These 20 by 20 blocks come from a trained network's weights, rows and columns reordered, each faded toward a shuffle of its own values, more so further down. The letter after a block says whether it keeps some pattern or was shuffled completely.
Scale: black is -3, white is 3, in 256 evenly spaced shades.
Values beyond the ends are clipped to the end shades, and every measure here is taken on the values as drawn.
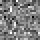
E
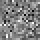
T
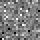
T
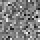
T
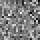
E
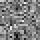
E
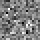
E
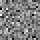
E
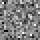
T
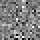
E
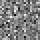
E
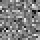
E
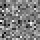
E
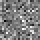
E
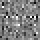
E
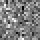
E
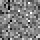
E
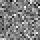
T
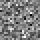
T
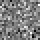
T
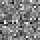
E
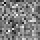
E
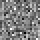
T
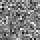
T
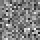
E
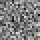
T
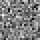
T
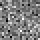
T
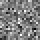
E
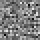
E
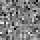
T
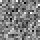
T
